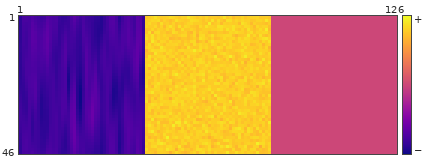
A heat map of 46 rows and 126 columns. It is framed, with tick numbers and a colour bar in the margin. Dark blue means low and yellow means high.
The table splits into one row of 3 panels. Panel 1,1: very low, streaked downward, faint in contrast. Panel 1,2: very high, fine-grained, faint in contrast. Panel 1,3: middling, flat.
